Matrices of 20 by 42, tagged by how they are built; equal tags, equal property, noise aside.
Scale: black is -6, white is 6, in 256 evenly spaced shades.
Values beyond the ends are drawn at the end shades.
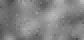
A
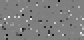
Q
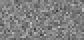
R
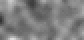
A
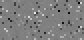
Q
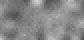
A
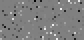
Q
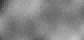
A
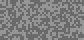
R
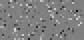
Q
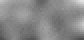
A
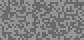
R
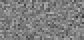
R
